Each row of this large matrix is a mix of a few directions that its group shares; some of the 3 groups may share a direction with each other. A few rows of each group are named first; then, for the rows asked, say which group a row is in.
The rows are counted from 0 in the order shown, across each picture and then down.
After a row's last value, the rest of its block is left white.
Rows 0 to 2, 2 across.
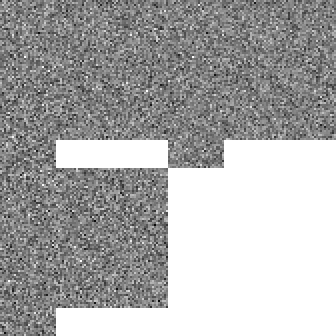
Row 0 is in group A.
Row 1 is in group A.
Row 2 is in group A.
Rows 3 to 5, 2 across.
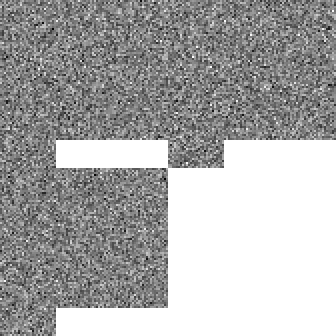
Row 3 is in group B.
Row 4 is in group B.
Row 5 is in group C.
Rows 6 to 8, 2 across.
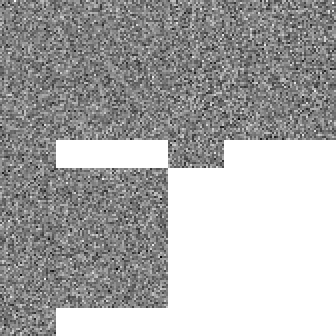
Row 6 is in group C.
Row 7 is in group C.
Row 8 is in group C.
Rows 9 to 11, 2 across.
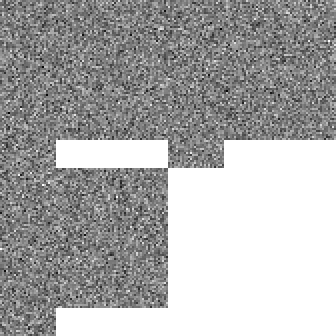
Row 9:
B
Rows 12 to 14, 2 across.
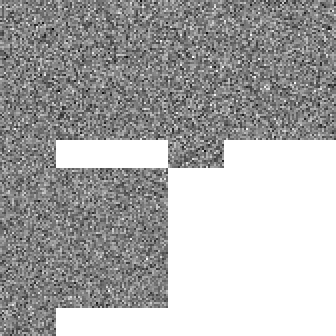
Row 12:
B
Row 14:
C
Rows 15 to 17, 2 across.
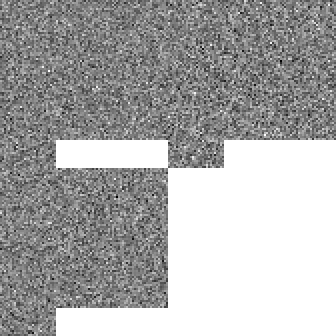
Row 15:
C
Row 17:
A
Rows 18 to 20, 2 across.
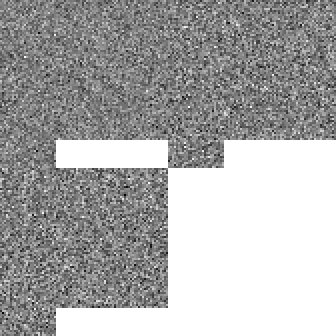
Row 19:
C
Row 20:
C
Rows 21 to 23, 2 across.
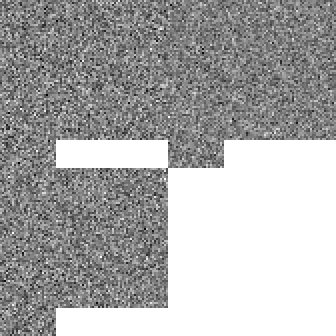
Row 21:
B
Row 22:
C
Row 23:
C
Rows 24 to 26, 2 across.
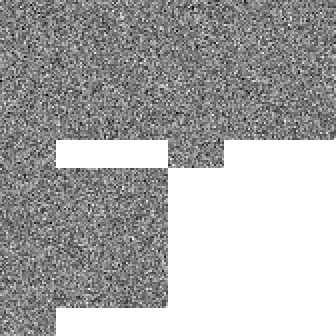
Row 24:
A
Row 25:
A
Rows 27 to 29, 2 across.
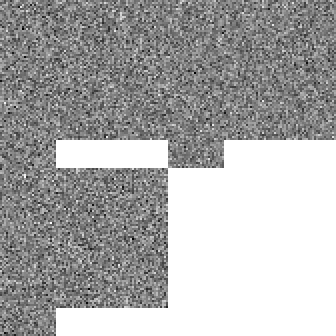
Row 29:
A
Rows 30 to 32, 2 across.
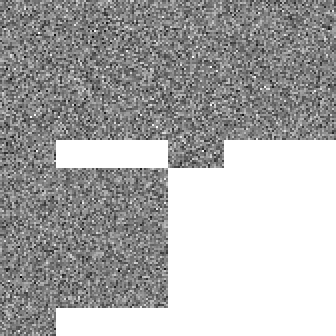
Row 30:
A
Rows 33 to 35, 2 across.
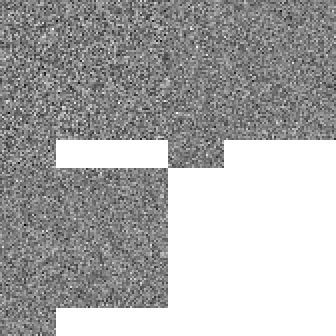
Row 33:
B
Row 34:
A
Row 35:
C
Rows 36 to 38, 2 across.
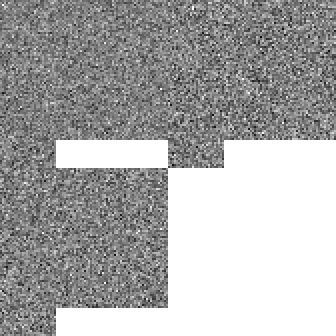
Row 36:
C
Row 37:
A
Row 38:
C
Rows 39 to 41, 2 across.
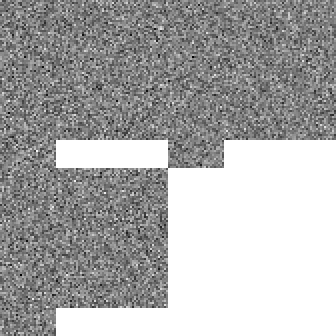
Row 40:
A
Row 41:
C
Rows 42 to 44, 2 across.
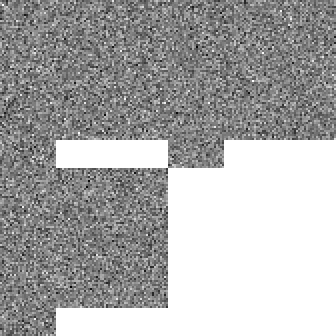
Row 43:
A
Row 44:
B
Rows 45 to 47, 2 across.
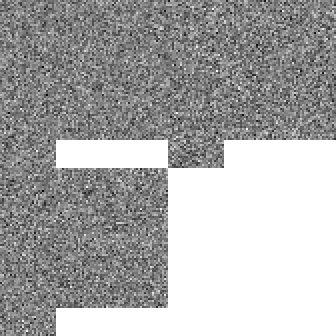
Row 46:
A
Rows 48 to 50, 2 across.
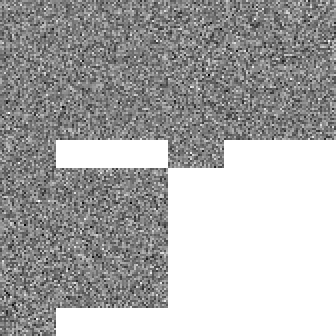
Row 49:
B
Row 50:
A
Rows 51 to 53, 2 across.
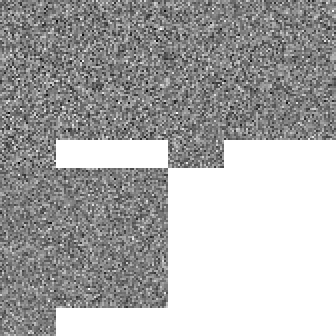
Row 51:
B
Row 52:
B
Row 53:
A
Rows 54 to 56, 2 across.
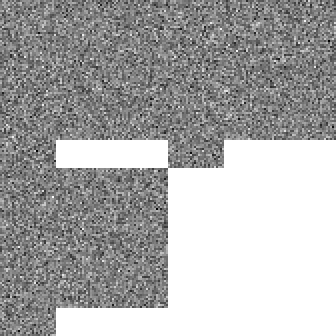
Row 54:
A
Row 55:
B
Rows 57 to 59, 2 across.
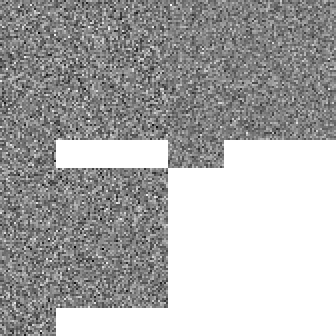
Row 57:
A
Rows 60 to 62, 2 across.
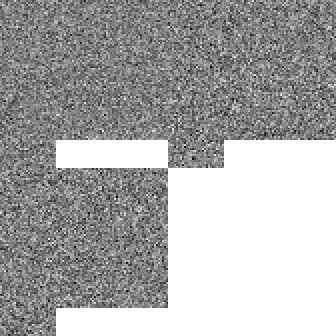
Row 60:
C
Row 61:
C
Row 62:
A
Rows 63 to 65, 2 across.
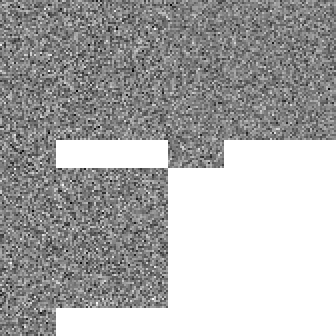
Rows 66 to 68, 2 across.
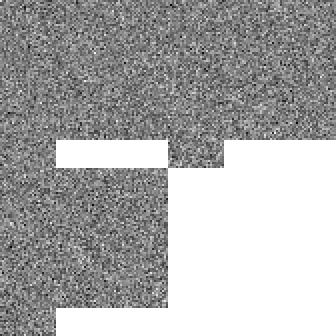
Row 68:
A
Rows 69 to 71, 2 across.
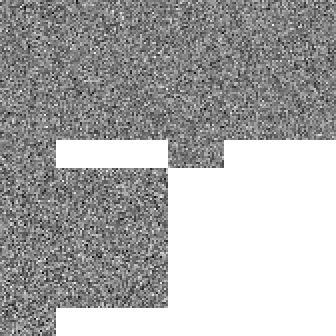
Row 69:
A
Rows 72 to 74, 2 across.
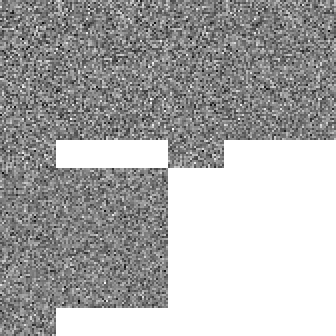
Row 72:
B
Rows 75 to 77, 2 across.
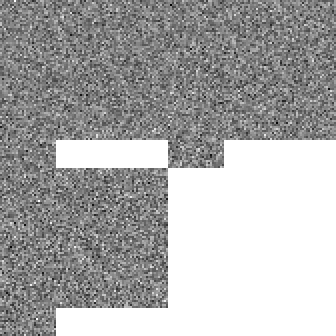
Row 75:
C
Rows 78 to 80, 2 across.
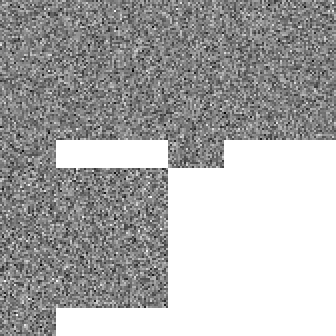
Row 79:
C
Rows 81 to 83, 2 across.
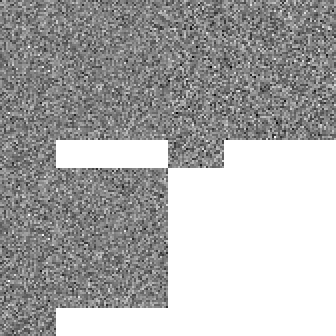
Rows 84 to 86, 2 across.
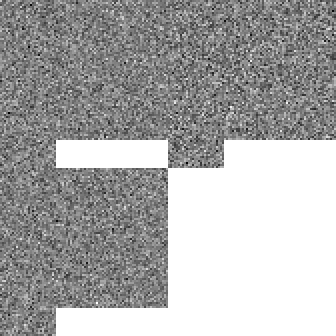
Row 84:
A
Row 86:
C
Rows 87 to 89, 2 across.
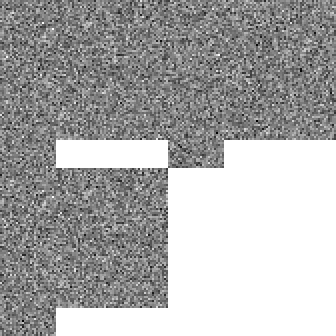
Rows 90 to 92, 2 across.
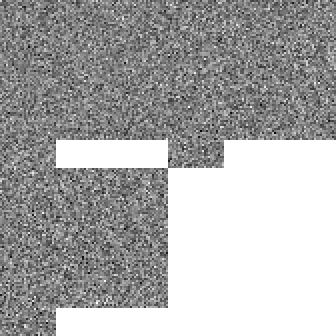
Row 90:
A
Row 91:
C
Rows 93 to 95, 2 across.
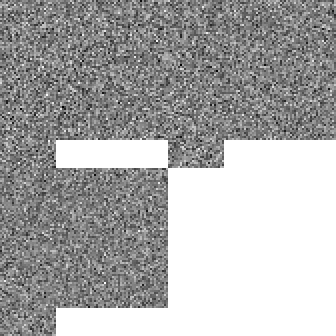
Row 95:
C
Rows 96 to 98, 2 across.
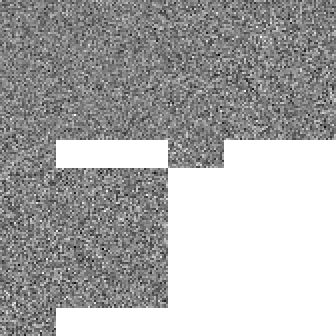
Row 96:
A
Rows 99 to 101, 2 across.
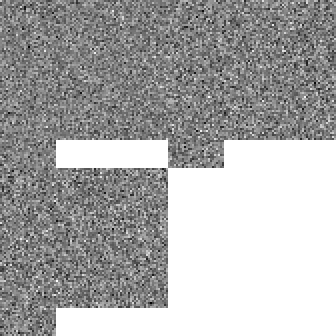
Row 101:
C
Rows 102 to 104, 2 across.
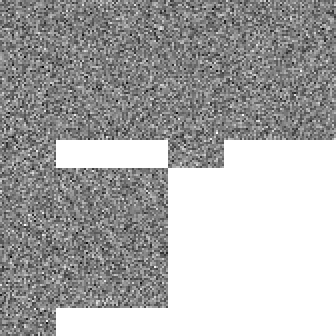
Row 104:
C
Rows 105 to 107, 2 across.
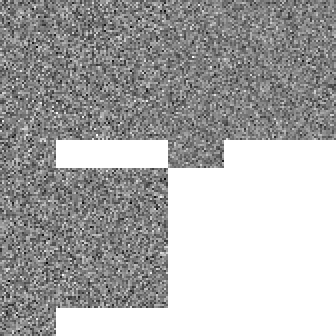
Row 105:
C
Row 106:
A
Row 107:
B
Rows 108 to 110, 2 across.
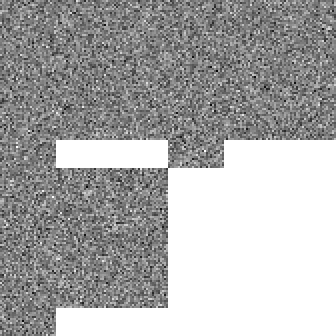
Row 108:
C
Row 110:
B
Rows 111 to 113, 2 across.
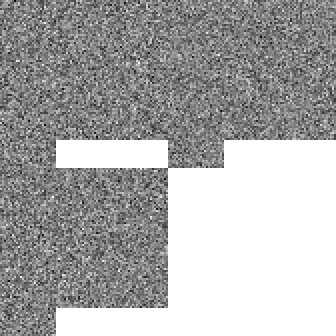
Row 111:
C
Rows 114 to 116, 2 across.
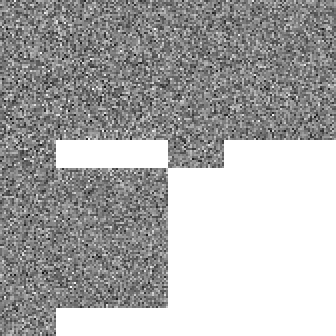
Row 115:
C
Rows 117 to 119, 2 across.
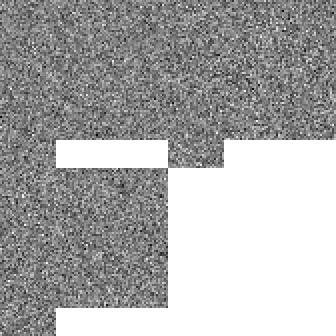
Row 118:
A
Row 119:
A
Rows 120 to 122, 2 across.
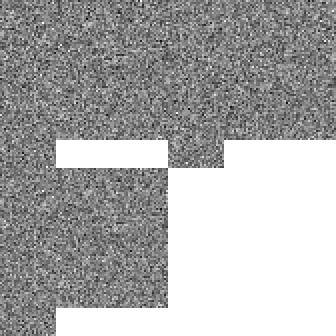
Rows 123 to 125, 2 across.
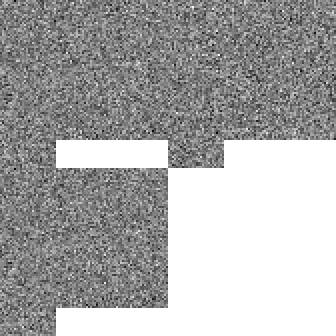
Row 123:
C
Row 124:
A
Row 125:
C
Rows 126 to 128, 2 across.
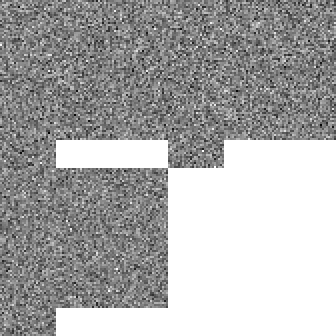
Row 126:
A
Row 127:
B
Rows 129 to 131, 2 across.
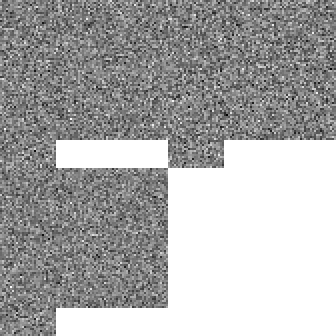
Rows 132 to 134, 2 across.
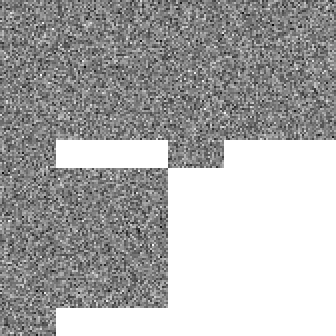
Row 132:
B
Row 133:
C
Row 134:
C
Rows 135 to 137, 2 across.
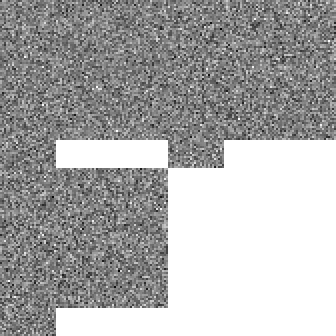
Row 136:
B
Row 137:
B
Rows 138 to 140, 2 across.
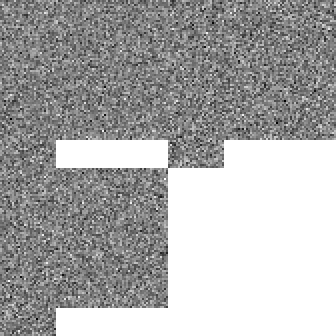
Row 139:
C
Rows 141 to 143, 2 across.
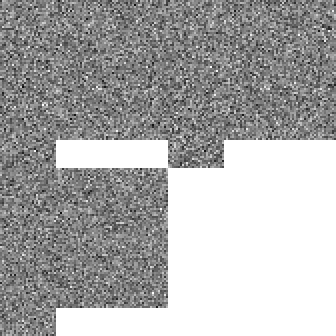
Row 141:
B
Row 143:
B
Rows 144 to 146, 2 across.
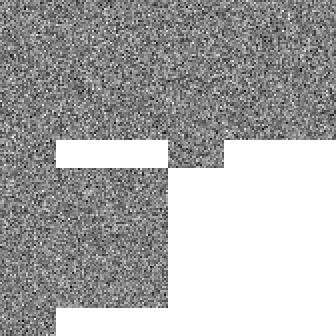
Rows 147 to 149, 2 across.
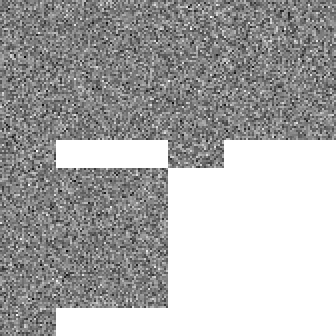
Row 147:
A
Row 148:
A
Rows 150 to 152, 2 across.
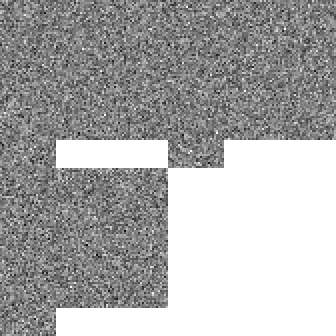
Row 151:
A
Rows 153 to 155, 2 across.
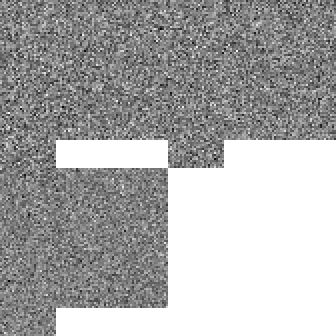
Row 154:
B
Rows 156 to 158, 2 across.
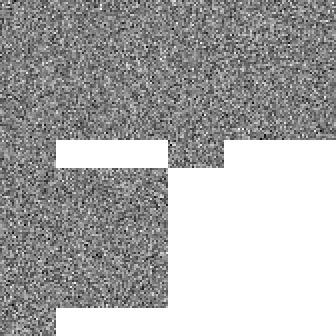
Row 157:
C
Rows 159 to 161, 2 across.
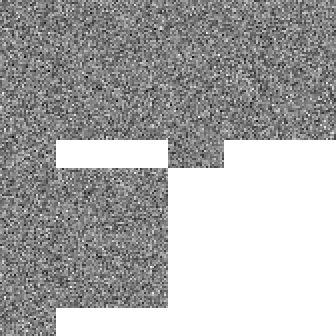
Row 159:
B
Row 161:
B
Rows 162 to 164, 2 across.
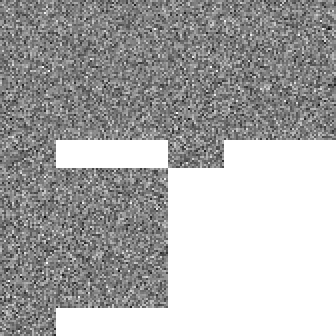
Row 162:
C
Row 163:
B
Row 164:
B
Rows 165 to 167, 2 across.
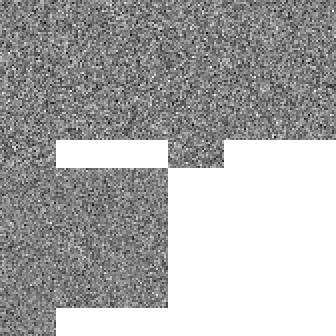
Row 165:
C
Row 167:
A
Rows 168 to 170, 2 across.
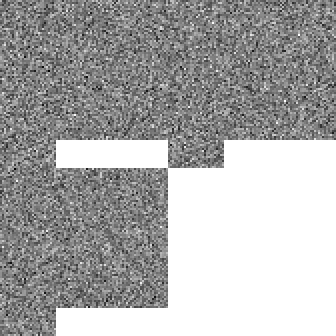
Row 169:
C
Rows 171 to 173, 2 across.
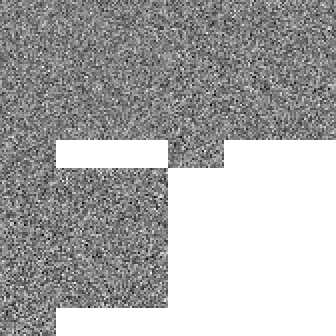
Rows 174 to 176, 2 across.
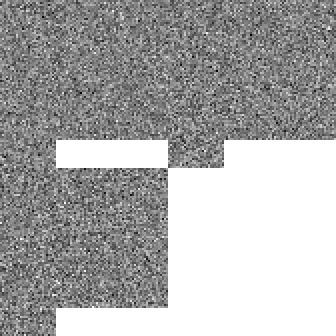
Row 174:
A
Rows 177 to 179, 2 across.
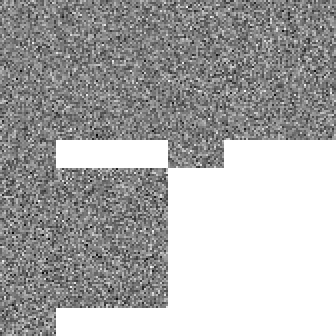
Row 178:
A
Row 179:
B
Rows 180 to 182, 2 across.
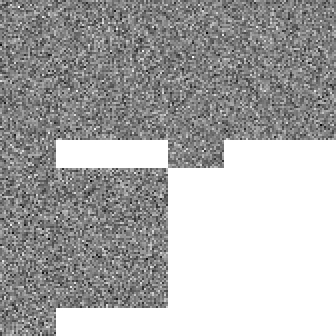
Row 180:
A
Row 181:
A
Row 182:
B
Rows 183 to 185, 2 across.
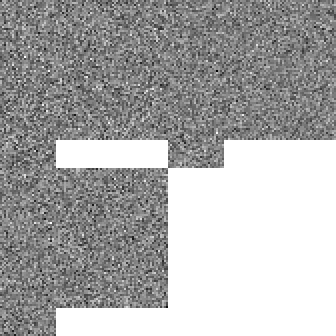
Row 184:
A
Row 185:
A
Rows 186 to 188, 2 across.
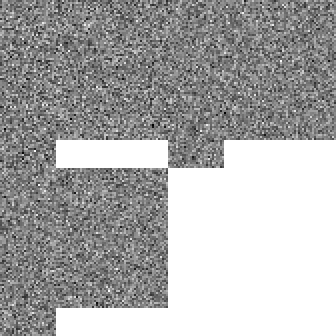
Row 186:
B
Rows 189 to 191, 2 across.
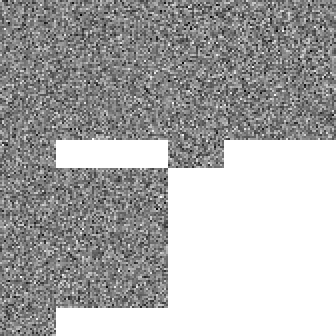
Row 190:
A
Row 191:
B
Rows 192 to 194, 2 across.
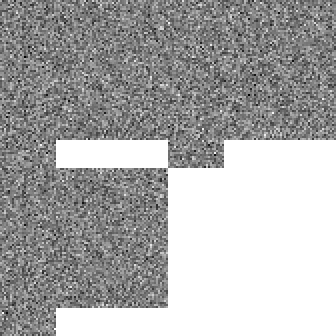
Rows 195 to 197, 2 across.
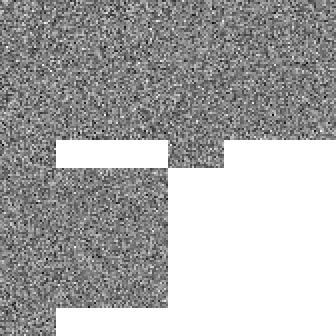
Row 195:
C
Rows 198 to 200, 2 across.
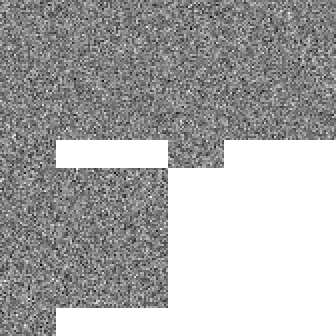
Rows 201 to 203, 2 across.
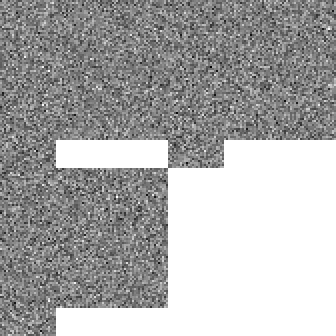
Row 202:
B
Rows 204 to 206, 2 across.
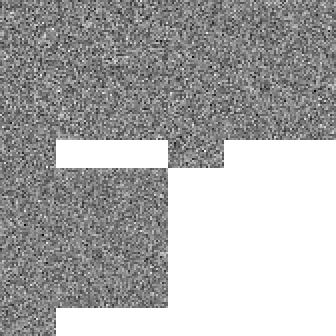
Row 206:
A
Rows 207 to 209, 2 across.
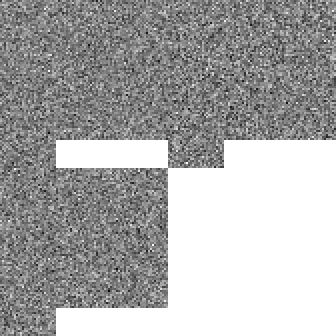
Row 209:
C
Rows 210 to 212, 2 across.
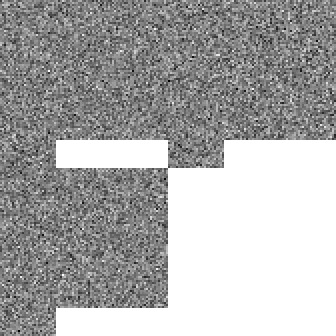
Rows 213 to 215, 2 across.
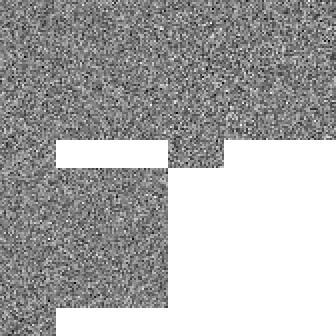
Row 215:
A
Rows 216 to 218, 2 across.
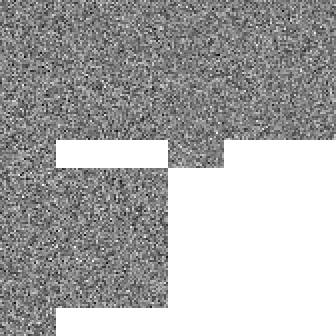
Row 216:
C
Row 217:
A
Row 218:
A
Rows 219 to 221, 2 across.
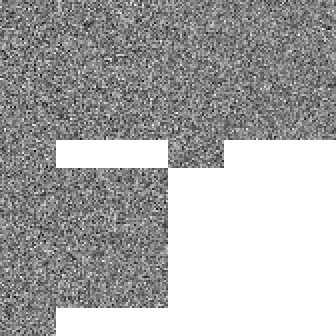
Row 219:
B
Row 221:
B
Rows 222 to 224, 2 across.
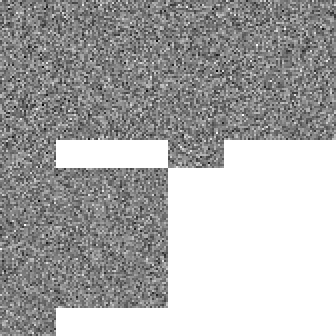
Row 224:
A
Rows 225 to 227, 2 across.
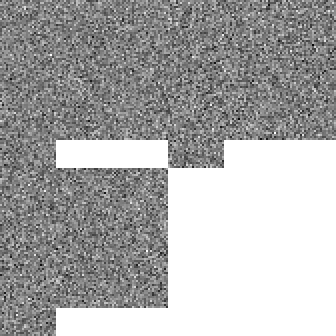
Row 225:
A
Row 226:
C
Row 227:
C
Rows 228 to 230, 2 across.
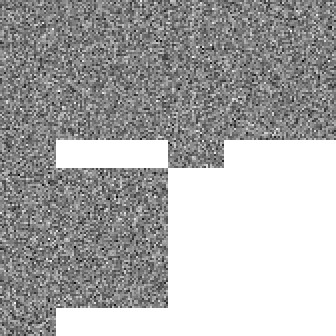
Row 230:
A
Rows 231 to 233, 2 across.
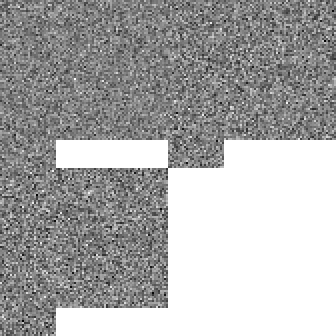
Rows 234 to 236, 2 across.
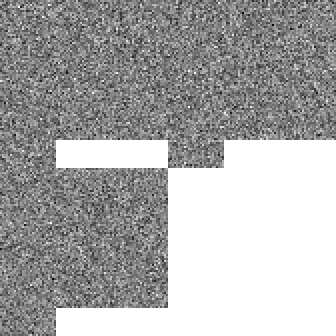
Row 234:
A
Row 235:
C
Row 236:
A
